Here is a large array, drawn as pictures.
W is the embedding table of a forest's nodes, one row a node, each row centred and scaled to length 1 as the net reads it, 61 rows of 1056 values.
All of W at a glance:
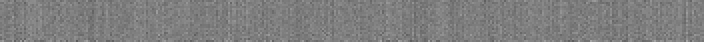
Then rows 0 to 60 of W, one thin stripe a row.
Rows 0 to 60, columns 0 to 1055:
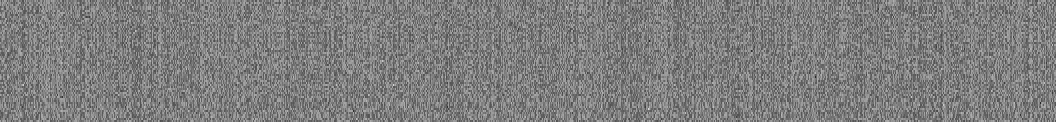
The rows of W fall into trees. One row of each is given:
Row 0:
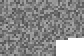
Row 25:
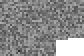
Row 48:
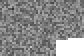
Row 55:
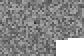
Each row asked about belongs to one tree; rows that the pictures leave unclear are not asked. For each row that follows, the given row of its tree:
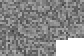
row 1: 25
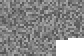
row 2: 0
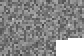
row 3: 55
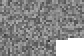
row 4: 55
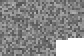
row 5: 48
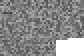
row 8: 55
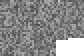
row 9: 48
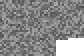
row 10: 0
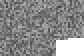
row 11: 25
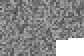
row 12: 48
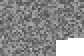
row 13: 55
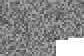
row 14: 0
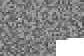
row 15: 55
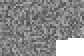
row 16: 25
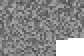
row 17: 55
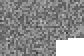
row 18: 25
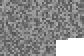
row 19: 55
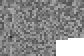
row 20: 55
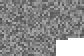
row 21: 0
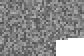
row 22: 55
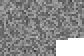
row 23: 55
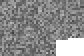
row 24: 48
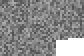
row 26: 48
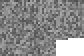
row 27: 48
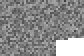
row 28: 0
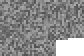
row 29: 25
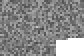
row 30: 55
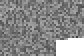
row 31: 55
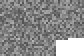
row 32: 0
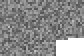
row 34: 0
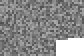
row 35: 55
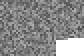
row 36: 55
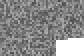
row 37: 25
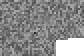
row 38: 25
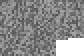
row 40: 48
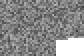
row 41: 0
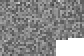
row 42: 48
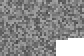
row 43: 55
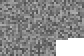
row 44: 48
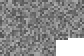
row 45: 0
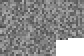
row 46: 48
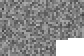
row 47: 25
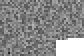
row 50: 55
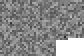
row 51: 0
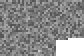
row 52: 0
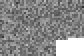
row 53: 0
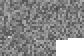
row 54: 25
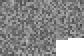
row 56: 48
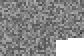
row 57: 48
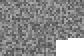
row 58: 48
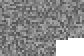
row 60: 25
